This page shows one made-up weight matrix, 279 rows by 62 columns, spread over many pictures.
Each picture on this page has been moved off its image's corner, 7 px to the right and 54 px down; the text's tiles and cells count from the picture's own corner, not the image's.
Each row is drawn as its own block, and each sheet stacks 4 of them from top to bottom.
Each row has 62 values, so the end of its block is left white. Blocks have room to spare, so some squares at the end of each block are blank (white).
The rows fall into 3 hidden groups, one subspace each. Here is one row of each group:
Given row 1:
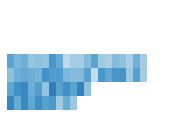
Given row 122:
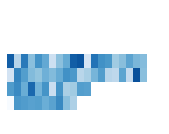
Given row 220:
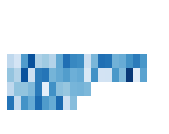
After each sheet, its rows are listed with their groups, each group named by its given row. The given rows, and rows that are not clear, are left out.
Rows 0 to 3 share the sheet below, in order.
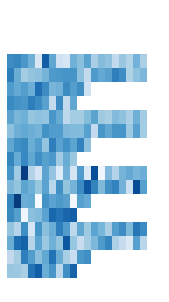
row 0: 1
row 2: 122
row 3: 122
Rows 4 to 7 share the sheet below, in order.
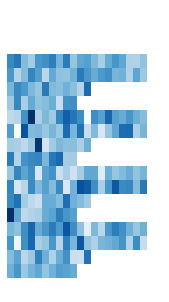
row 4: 220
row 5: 220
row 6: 122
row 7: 220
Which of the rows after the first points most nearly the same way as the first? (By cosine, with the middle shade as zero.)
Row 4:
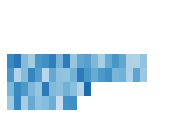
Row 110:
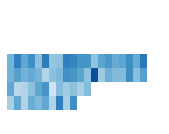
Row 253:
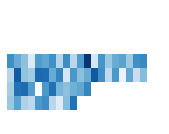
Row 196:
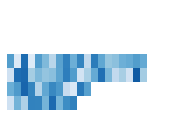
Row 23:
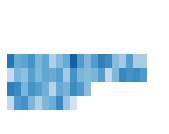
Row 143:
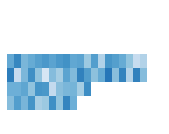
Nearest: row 143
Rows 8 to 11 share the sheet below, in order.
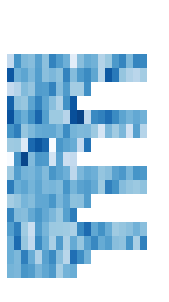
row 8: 122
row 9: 122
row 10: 122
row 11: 220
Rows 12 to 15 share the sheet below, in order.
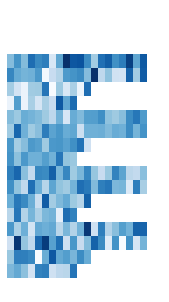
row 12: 1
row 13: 220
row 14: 220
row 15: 220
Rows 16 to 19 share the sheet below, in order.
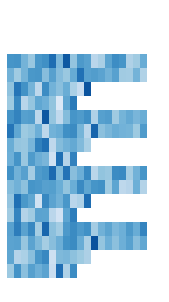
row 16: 220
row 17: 1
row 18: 220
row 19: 1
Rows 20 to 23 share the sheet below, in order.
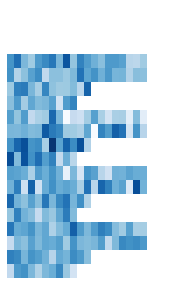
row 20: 220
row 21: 1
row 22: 220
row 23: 122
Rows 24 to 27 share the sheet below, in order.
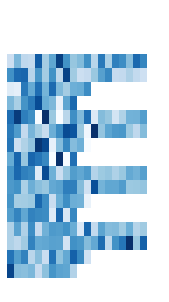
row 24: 122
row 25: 1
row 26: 1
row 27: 122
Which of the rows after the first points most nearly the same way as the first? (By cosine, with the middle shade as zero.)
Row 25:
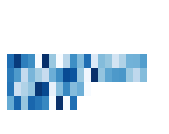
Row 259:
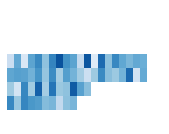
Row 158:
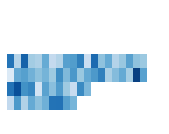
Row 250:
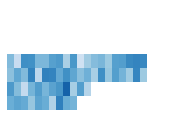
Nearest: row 250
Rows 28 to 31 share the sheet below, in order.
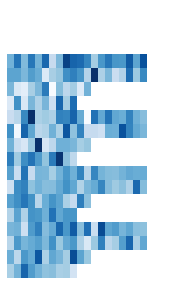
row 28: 1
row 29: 220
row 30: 122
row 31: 122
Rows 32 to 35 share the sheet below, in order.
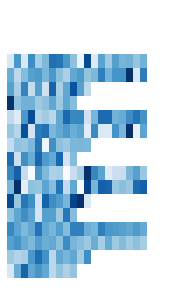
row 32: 122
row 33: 220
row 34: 220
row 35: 122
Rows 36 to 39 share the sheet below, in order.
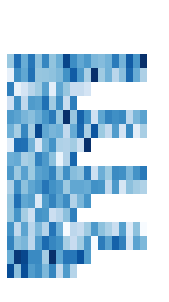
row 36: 1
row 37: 220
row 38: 220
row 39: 1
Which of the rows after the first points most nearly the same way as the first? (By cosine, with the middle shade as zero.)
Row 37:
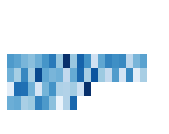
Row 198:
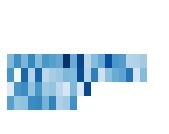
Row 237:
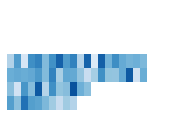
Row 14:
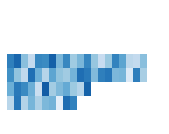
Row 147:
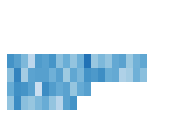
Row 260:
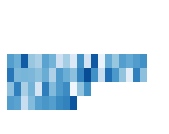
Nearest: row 198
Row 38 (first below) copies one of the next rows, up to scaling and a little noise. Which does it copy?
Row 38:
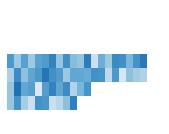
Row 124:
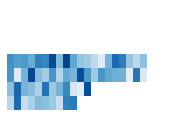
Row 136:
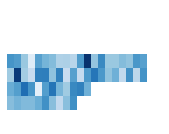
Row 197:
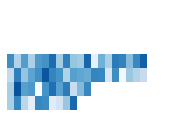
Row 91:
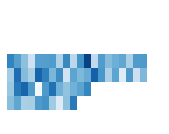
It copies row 197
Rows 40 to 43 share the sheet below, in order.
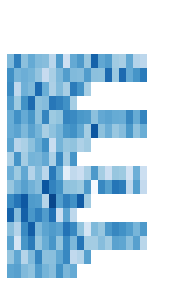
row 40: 220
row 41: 1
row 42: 1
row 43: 220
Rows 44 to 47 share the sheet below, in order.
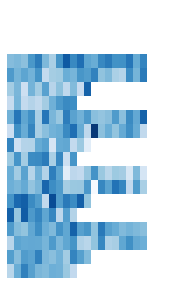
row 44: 1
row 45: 1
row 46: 1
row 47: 122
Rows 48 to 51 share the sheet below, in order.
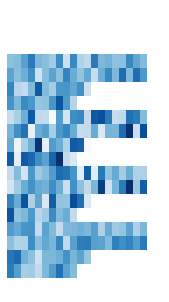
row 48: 220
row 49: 220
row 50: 122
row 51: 122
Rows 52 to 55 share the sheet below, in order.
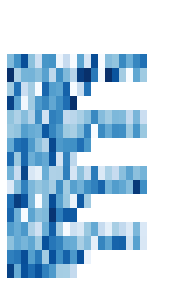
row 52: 122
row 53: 1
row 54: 122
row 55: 1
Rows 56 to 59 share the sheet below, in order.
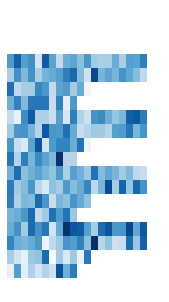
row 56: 1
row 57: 220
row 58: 220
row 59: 1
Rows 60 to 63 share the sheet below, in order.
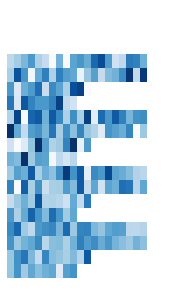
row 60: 220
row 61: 122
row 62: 220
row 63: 220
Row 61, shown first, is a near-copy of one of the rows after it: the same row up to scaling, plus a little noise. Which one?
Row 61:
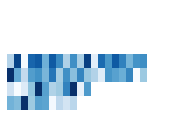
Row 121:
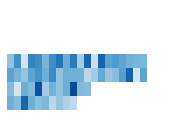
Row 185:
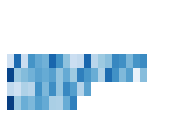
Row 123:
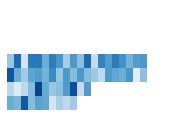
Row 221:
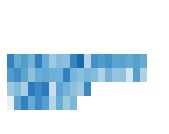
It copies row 123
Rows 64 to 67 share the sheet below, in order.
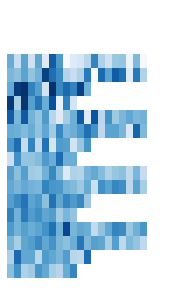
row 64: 1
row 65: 122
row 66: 1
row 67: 220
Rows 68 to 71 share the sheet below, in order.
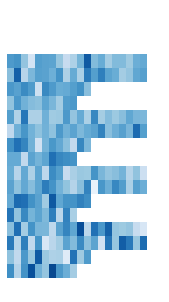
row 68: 220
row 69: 122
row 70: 1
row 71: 220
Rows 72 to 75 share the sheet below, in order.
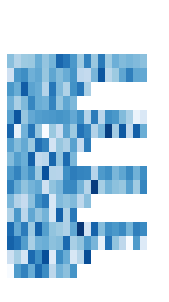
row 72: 122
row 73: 220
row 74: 1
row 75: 122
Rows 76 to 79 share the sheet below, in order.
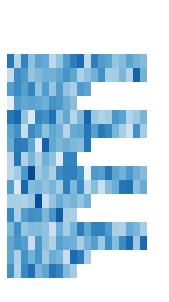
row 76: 122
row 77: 220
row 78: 220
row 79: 220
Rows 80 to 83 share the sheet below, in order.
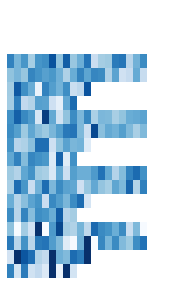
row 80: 220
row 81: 1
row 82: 220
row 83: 1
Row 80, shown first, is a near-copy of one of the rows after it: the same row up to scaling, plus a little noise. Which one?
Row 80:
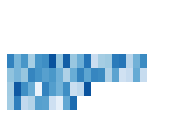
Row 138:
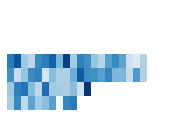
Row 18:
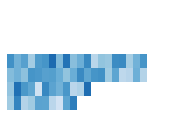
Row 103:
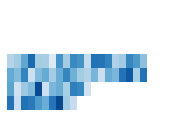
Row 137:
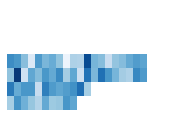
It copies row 18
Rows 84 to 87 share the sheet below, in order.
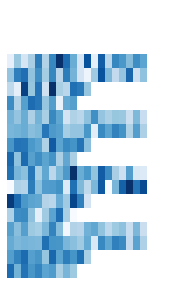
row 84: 122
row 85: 1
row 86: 122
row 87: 1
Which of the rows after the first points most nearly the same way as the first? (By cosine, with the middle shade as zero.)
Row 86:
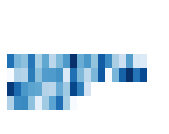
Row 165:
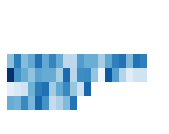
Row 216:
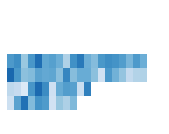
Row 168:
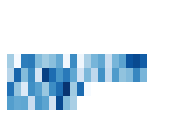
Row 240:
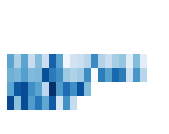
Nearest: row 168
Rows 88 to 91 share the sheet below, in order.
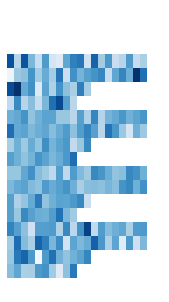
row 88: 122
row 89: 122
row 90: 220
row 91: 220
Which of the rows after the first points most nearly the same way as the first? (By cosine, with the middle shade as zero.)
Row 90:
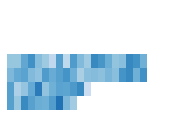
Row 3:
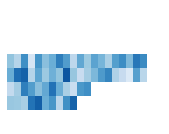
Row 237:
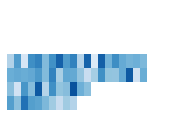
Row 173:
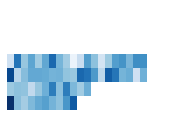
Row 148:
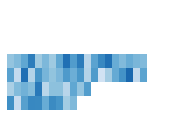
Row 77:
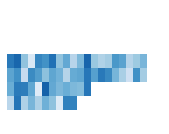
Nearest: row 148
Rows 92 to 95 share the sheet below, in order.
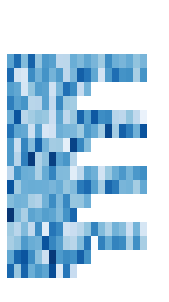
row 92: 122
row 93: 220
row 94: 122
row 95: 1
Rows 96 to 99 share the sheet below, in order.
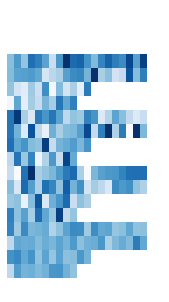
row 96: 1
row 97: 220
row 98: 220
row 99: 122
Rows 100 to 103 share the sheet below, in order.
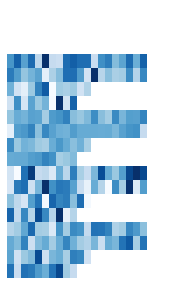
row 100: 1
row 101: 1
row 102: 220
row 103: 220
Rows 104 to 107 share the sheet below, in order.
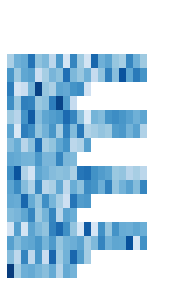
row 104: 220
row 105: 220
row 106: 220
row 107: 122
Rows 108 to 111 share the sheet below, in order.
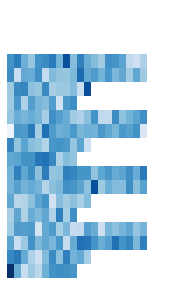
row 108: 220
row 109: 1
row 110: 1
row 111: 122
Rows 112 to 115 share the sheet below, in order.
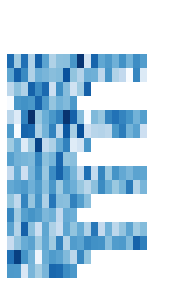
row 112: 122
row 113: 220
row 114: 122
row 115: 122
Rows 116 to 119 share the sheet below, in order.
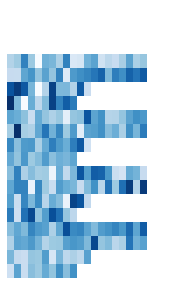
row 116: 122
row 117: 220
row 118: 220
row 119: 1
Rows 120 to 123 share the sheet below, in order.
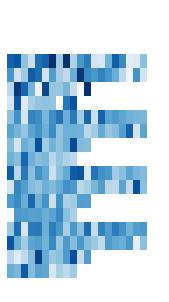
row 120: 220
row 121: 122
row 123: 122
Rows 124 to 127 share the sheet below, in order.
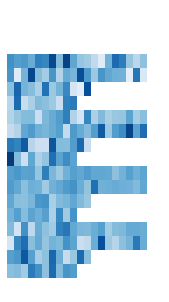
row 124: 220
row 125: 122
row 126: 1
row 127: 122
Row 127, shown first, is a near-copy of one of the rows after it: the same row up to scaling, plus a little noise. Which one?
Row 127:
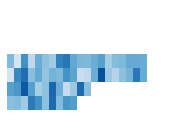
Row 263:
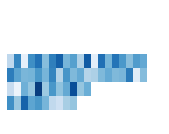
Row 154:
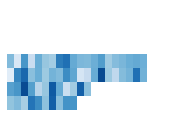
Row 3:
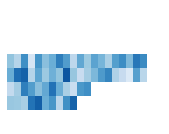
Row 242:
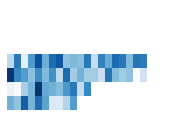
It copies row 154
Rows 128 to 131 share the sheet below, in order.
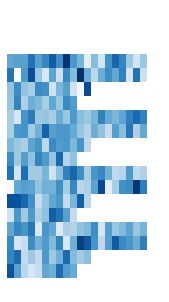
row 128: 220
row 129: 220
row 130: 122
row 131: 122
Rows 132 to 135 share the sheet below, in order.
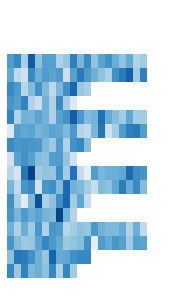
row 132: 122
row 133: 122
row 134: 220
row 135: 1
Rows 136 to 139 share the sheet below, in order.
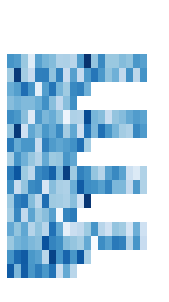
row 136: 220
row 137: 220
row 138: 220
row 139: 1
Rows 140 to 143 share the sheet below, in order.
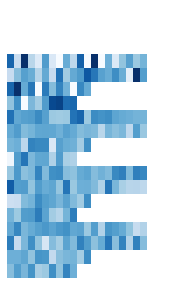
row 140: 122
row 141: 122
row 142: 122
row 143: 220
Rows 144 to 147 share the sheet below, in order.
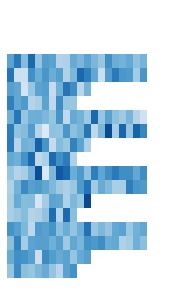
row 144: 122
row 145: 220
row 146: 1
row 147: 220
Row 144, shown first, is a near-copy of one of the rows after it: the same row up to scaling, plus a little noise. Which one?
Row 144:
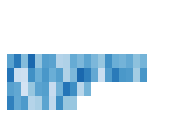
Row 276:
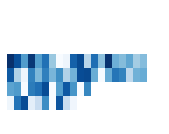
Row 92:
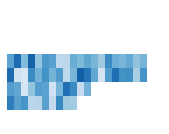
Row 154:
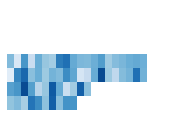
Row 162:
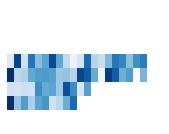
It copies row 92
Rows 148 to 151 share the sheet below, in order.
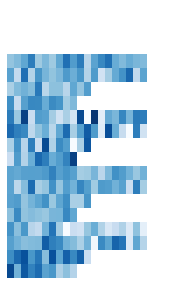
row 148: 220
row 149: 122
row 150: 220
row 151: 1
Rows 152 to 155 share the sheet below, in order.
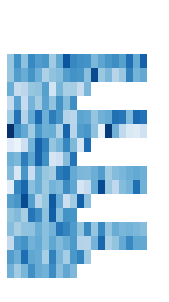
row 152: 1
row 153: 122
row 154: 122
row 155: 122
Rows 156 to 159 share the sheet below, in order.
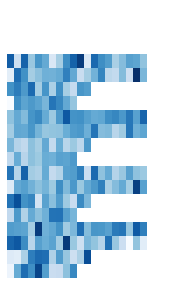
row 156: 122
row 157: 1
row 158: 122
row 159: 122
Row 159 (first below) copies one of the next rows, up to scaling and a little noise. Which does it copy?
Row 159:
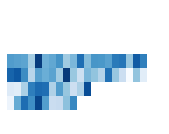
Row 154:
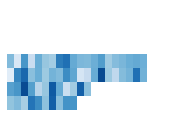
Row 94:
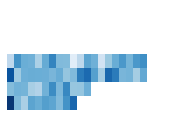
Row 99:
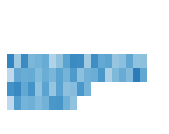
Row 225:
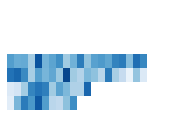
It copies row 225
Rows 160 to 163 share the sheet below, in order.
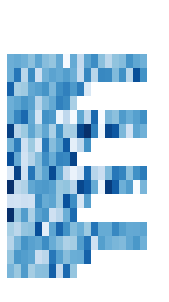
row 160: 220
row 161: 122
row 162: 122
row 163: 1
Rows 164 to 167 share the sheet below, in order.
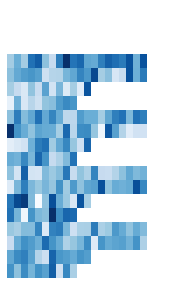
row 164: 1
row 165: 122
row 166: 122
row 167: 1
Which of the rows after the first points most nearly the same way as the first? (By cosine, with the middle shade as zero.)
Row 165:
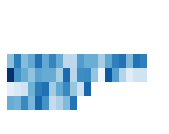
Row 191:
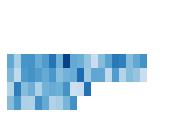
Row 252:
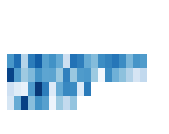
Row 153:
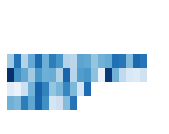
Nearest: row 153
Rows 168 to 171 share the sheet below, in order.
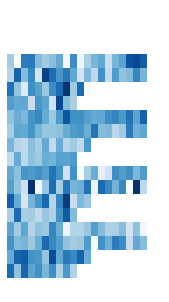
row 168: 220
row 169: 1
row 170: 220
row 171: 1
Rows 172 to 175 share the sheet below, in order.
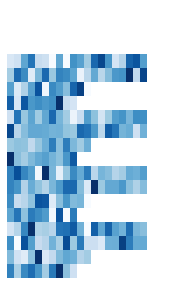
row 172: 220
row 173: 122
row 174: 1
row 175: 220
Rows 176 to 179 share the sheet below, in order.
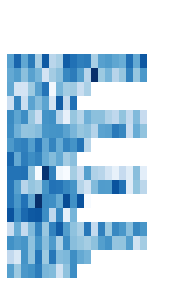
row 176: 1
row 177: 1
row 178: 1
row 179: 122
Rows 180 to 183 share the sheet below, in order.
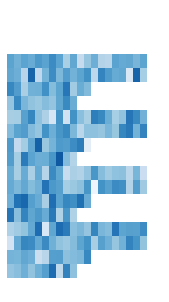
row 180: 220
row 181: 220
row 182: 1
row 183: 1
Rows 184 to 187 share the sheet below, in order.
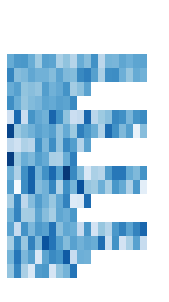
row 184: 122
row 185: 122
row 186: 220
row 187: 220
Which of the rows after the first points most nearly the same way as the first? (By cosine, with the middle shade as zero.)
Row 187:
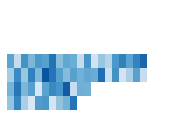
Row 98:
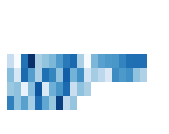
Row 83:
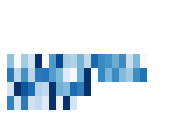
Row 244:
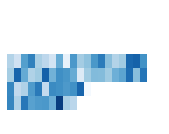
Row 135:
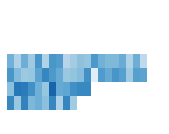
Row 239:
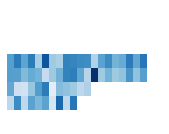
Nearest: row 98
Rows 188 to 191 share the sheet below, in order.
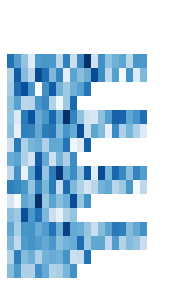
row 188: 220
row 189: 220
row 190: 122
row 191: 220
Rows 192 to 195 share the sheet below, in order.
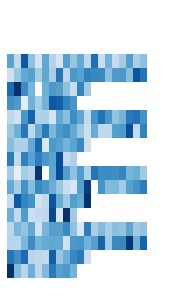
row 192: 122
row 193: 220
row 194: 1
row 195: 122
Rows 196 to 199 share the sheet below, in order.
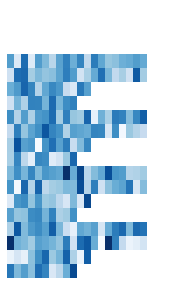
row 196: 122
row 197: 220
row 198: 220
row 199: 122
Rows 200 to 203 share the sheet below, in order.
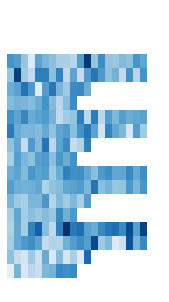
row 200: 220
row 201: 122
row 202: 1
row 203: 1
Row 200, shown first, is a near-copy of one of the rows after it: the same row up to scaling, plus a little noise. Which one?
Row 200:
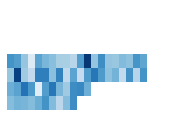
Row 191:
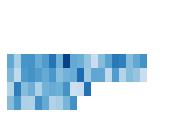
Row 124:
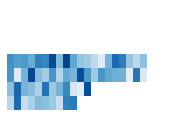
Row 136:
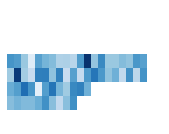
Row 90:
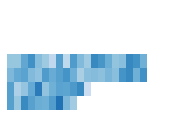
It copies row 136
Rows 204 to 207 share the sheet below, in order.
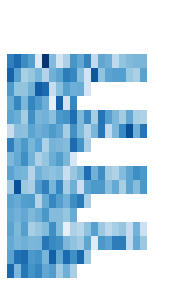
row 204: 1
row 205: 122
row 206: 220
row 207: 1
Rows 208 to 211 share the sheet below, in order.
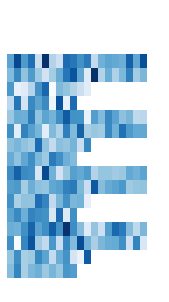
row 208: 1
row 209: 220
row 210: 1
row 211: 220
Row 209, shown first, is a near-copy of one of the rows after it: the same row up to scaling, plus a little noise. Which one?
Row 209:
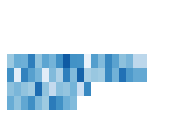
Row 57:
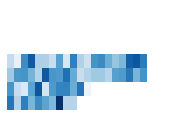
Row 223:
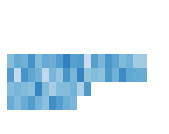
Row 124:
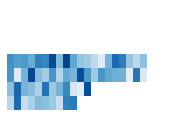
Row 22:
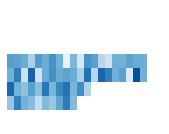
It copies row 223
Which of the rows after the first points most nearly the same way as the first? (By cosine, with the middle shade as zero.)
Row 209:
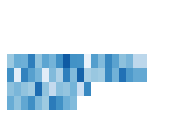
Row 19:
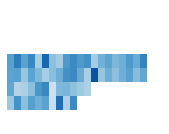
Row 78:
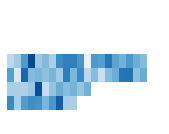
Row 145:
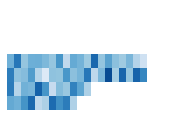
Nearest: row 78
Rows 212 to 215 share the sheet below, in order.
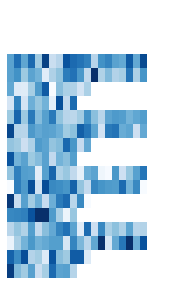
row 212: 1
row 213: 122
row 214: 1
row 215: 122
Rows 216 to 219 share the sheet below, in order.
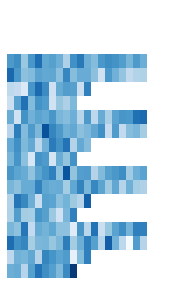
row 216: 122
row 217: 220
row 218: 220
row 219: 122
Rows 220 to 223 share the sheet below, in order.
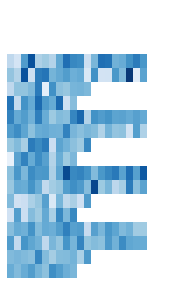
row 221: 122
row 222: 1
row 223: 220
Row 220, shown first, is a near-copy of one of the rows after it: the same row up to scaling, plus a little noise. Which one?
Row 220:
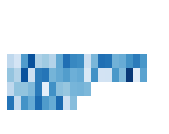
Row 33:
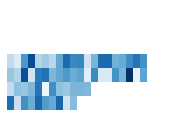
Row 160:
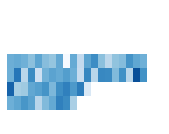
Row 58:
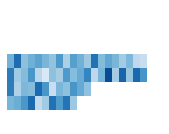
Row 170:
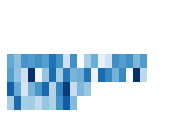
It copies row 33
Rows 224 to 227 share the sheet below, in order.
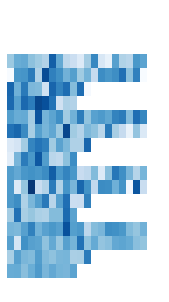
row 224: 1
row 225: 122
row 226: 220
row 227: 220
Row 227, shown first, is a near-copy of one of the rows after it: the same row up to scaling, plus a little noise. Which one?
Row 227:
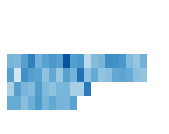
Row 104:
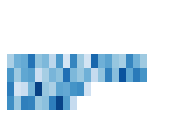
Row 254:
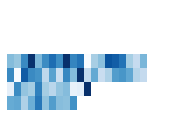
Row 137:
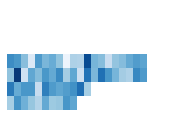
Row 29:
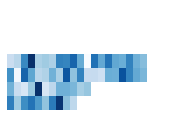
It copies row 254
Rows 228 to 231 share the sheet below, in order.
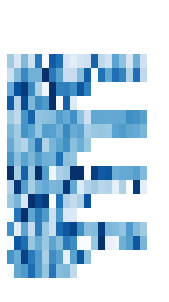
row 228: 1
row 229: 220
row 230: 122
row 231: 122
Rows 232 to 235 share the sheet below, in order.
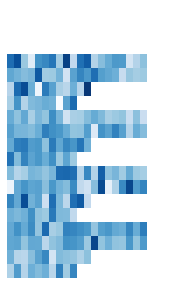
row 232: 220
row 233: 1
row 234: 122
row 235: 1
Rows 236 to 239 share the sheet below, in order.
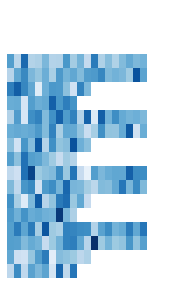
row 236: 122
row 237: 122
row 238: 220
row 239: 1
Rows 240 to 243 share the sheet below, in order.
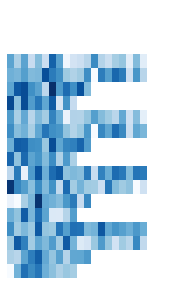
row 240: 1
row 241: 1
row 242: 122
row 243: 122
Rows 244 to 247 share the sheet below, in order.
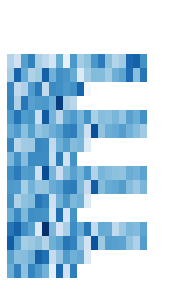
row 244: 220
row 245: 1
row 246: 1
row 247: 1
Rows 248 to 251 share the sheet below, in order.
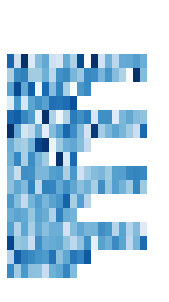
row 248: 122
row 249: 1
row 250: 220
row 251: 1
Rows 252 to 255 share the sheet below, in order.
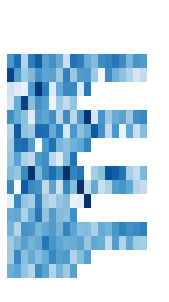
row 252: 122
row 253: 220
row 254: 220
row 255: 220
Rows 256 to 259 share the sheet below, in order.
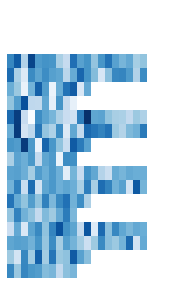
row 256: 122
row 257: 220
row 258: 220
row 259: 122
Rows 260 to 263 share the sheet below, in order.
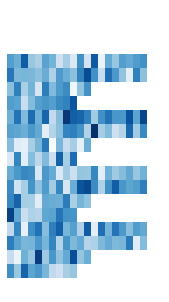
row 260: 122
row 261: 1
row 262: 122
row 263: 122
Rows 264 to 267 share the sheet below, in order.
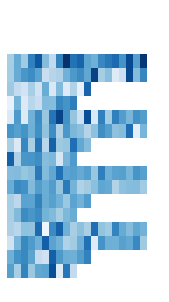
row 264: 1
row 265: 122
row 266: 122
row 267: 1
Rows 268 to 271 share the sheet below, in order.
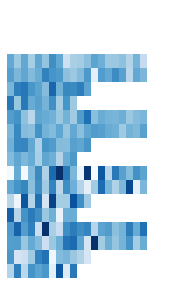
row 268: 1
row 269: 220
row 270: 122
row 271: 1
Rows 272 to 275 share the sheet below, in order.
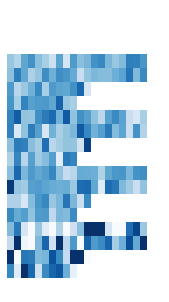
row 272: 220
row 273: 220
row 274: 122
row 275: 220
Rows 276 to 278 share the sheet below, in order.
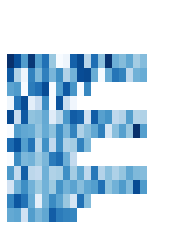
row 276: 122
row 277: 122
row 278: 122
